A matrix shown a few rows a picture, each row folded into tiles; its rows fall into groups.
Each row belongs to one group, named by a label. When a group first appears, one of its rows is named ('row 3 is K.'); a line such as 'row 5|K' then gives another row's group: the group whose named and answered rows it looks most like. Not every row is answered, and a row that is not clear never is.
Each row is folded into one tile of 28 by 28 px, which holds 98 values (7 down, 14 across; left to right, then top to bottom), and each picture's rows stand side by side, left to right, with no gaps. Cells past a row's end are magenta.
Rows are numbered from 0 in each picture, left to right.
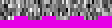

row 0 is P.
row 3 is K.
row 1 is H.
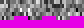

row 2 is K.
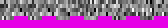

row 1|K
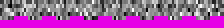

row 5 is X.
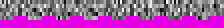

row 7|X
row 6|H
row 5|P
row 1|P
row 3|P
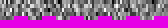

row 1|P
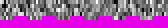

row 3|X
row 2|H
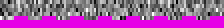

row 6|K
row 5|K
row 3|H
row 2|K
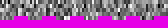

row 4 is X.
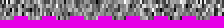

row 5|P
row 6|X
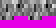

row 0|X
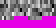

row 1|P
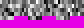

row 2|P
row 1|P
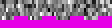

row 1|K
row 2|X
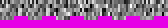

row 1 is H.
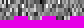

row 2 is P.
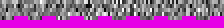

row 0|X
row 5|H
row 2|K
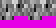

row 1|X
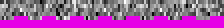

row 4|X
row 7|P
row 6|X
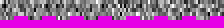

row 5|K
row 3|X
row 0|K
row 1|X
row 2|K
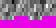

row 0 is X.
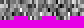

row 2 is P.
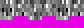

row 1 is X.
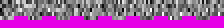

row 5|H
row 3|X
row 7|H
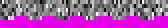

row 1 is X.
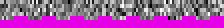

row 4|P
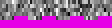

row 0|X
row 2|P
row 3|K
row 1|P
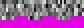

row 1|X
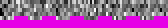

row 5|K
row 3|H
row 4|K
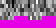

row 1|K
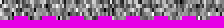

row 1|X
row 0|P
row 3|P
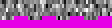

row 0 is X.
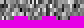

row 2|X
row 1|H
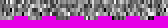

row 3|K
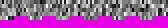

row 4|K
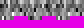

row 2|K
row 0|K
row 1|X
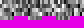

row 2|H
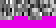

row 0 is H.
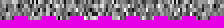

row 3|P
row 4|P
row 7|X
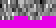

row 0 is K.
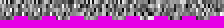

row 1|H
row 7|X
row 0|H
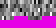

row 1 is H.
